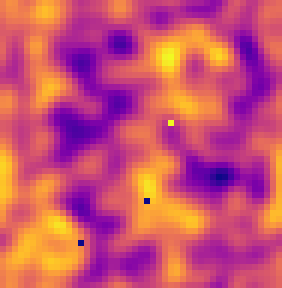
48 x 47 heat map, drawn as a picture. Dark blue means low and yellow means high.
Mirror symmetry: none. Average level on the scale: 50%. Grain: blotchy. Stripes: upright, repeating 2 times. Lone odd cells: 3, 1 higher and 2 lower than their neighbours. Ninth with the lowest average: middle right.
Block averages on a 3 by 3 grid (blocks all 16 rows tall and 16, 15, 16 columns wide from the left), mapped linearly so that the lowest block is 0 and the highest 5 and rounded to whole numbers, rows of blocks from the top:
221 / 120 / 532
